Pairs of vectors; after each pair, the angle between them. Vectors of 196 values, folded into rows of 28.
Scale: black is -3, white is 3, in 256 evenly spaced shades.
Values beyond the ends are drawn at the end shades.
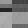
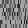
orthogonal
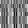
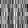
nearly opposite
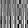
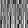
nearly parallel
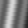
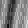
nearly opposite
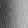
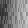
nearly parallel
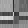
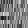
partly opposed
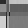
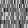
orthogonal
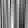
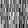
partly aligned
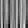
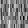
partly opposed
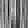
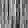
nearly parallel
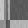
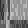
nearly opposite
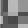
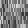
partly aligned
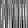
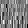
partly aligned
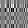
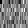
orthogonal
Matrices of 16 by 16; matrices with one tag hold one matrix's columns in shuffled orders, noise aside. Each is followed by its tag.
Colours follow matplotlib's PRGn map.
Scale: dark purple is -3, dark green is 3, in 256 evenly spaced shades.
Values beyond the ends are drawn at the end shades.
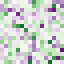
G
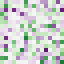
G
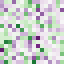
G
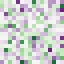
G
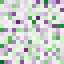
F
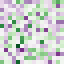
F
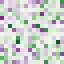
F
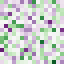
F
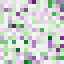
G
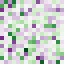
G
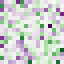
G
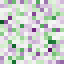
F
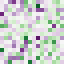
G
